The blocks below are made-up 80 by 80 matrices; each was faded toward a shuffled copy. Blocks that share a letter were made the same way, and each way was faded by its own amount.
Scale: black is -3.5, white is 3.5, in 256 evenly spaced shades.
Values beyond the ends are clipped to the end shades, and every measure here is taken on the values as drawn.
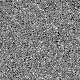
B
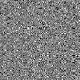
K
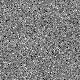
B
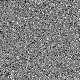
B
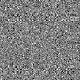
K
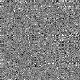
K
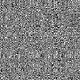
K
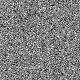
B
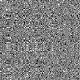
K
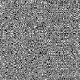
K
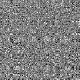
K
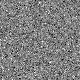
B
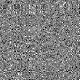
K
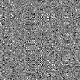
K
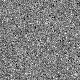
B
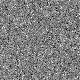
B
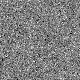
B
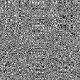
K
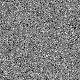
B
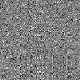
K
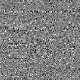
K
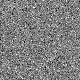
B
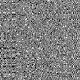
K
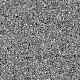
B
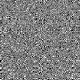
K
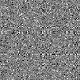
K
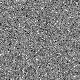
B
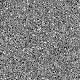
B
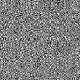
K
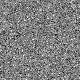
B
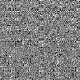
K
